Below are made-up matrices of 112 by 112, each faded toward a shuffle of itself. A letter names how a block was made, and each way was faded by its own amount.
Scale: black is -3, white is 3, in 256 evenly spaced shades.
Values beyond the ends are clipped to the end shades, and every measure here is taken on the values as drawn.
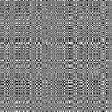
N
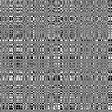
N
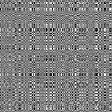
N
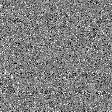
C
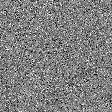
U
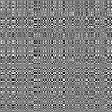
N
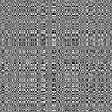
N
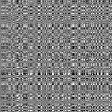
N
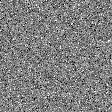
U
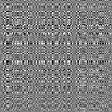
N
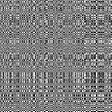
N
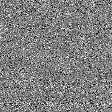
C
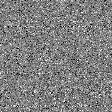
C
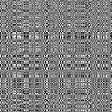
N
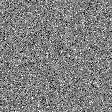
U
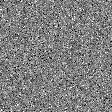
U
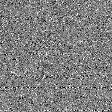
C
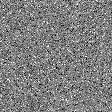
U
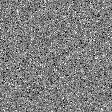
U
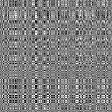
N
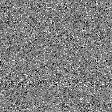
C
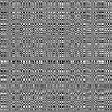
N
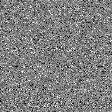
C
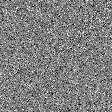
U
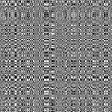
N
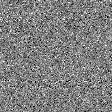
C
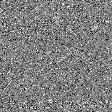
C
